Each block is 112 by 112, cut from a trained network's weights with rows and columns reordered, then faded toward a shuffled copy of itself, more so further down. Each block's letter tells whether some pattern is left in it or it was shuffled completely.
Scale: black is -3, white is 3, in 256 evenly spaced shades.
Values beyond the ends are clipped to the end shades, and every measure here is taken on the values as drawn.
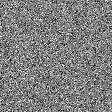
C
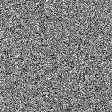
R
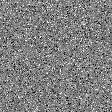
C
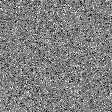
C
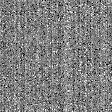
R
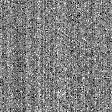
R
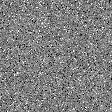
C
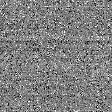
R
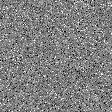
C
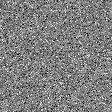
C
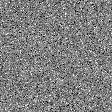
C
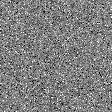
C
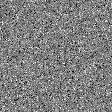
C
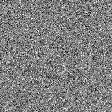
R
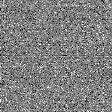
R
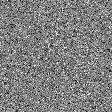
C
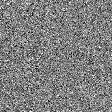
R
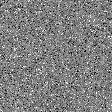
C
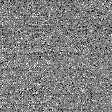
R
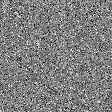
C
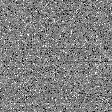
R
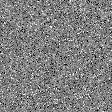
C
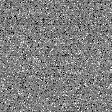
R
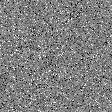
C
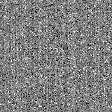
R
